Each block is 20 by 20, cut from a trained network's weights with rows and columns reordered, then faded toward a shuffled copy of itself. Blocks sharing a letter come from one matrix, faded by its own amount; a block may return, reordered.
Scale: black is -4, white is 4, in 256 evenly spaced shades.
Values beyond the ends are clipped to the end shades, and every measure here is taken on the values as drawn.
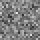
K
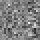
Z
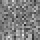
Z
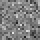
K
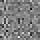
Z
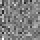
Z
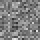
Z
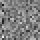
Z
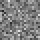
K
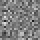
Z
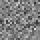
K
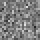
K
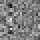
Z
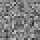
Z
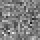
K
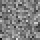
K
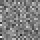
Z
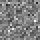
K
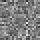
Z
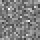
K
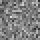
K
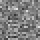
Z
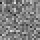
Z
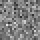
K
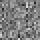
Z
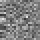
Z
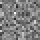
Z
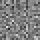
Z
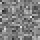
Z
